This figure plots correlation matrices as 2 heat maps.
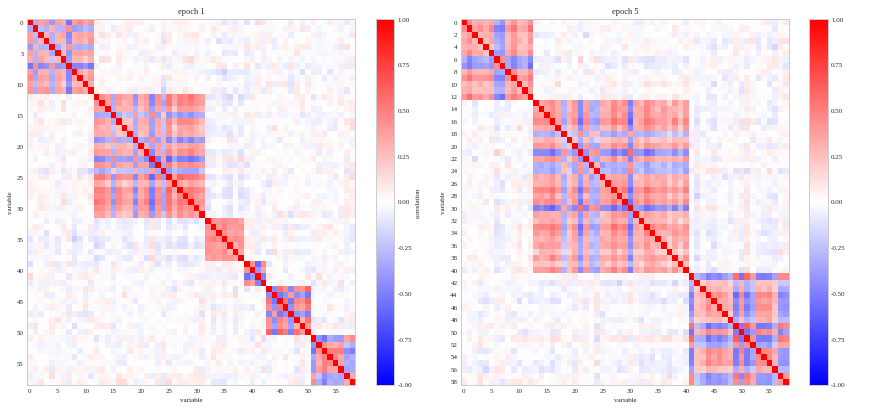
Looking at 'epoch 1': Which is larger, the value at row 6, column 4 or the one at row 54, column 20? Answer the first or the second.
the second
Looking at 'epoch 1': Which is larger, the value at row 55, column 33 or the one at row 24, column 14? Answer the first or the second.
the first
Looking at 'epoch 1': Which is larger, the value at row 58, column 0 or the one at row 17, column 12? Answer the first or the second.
the second
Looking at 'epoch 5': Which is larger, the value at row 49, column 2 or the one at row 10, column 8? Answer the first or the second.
the second
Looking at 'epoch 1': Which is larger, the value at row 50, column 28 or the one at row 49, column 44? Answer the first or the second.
the first
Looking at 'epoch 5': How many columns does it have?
59
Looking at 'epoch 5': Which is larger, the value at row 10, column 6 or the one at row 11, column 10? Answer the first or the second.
the second
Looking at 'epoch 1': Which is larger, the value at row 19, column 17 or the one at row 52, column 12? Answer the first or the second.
the second
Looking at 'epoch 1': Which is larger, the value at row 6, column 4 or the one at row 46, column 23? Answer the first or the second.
the second
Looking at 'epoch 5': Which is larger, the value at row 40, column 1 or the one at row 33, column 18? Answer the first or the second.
the first
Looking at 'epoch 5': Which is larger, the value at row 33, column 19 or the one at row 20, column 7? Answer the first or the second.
the first
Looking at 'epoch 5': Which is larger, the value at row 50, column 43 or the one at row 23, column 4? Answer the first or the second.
the first
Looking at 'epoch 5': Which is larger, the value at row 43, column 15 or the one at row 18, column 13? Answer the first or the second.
the first
